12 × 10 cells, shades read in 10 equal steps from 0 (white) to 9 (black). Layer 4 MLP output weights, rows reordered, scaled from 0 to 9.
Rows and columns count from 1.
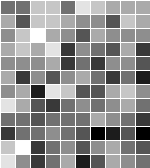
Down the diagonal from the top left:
5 6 0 1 7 3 6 4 5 9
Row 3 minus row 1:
-1 -3 -2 1 -1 5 1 1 1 1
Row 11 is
2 0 7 5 4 6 4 3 5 6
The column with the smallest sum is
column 1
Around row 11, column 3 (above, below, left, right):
5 7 0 5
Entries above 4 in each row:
3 2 1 4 4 6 3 5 8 9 5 5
